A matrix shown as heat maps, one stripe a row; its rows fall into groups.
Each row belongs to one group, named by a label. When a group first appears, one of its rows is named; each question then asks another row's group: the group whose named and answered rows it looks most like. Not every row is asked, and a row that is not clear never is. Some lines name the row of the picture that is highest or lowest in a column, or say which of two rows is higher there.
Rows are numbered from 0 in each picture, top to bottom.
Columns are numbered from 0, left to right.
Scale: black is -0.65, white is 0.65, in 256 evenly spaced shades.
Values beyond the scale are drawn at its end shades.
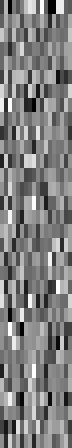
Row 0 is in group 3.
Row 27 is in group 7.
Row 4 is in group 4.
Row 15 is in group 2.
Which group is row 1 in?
4
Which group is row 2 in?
7
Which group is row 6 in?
7
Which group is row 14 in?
3
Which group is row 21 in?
7
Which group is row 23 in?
2
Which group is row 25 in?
3
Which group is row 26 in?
3
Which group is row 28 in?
2
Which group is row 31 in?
2
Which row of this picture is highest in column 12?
18
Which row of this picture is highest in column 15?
0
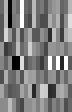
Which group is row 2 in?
4
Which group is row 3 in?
7
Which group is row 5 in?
3
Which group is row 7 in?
2
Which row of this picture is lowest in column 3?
4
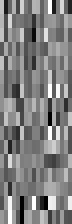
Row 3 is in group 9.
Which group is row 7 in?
2
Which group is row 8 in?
4
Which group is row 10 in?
9
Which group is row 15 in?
2
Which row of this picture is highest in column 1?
8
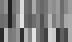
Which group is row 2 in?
3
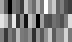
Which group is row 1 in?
7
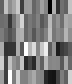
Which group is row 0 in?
4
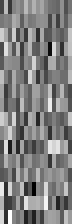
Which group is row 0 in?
3
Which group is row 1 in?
4
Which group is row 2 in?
7
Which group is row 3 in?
4
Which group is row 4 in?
3
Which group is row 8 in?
7
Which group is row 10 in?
9
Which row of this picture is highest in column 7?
5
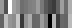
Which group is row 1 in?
4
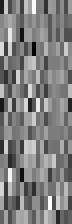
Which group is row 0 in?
3
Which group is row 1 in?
2
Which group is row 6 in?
7
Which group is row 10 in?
3
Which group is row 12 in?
2
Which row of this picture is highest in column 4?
5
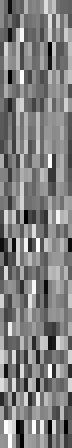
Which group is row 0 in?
9
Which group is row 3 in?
4
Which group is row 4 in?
4
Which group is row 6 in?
9
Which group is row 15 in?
9
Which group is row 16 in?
3
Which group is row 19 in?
9
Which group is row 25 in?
7
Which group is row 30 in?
2
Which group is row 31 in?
2
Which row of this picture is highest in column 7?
21
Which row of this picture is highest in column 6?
17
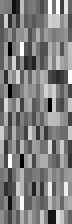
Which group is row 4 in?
9
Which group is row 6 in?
9
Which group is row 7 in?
4
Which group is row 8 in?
9
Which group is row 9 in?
7
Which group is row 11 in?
2
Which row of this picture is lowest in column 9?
9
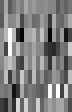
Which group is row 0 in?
3
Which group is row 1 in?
4
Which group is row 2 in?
2
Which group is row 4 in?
2
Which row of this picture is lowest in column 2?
5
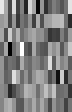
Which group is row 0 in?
7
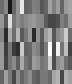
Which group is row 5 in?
4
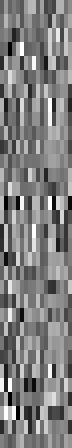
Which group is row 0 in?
3
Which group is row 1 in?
4
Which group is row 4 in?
3
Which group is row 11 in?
9
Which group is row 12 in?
7
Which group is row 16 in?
3
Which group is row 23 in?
9
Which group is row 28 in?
9
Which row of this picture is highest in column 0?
27
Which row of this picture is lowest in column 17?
14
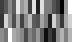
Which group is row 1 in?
4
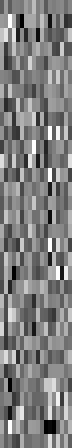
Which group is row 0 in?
3
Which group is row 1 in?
2
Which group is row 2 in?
7
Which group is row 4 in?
7
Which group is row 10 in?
3
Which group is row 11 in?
7
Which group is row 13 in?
4
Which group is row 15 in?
4
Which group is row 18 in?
4
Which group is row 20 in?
3
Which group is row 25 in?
7
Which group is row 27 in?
9
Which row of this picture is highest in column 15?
3
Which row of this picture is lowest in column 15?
19
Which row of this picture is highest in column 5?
29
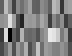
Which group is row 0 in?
4
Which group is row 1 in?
2
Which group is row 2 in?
9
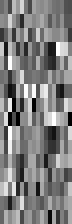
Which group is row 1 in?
2
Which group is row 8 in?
9
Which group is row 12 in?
2
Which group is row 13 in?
7
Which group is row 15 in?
4
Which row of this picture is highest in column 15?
3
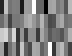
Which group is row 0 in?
3
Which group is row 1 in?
3
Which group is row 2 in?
7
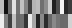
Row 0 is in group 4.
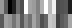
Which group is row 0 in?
9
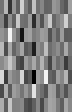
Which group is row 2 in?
2
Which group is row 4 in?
2
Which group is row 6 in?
3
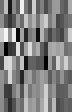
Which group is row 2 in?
7
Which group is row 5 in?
2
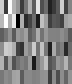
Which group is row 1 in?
7
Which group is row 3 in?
2
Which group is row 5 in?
4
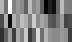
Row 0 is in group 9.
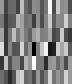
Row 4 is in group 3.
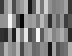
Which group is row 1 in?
2
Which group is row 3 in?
4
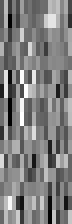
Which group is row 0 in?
9
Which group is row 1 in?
9
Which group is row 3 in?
7
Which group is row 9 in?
3
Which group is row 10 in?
4
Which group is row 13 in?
4
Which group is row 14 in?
2
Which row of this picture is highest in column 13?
1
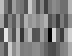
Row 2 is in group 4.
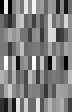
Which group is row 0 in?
3
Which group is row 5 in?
7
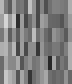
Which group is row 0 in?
7
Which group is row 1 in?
7
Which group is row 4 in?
4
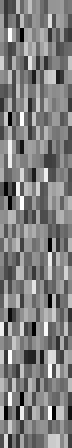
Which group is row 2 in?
2
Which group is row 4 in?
7
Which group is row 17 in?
4
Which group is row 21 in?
4
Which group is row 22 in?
9
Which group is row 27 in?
7
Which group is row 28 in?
2
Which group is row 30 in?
2
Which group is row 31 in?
9
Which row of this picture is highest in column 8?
20
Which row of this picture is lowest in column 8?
23
